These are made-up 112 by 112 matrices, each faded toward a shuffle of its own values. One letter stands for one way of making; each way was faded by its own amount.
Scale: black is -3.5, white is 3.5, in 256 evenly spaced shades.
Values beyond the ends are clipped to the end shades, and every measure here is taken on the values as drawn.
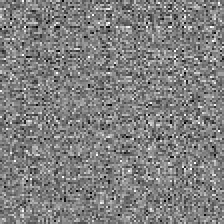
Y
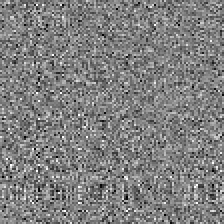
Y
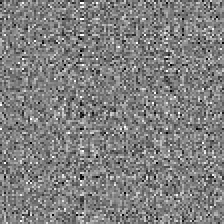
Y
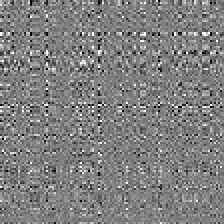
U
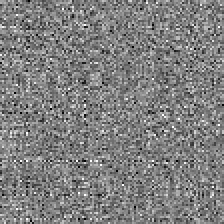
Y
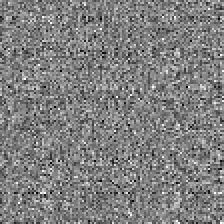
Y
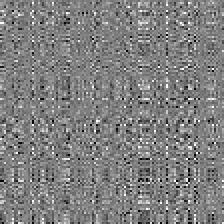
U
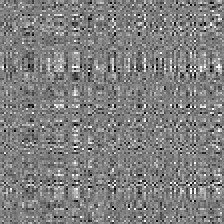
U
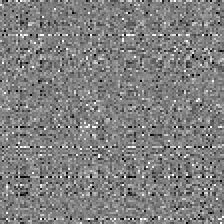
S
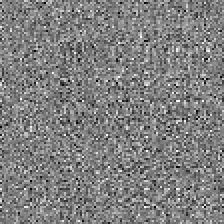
Y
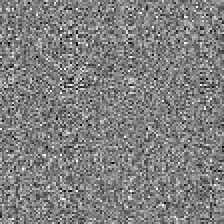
Y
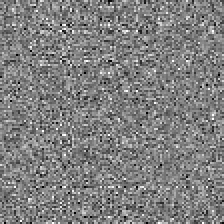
Y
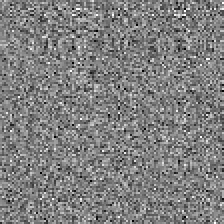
Y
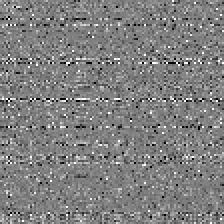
S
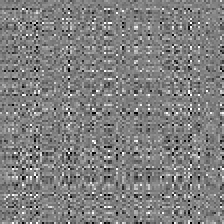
U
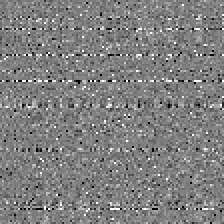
S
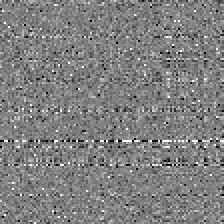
S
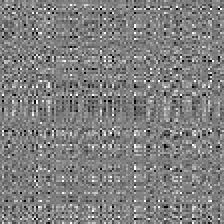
U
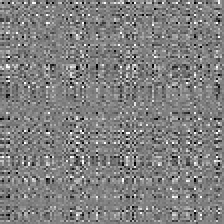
U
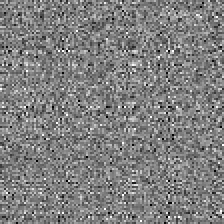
Y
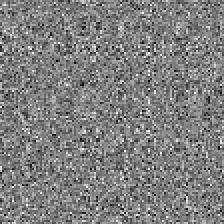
Y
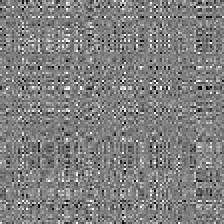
U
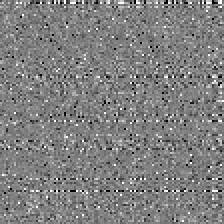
S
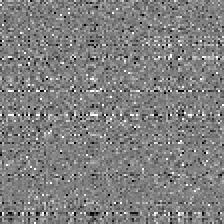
S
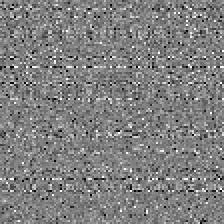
S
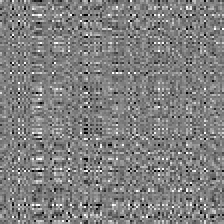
U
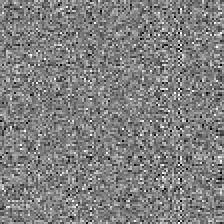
Y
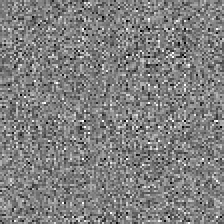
Y
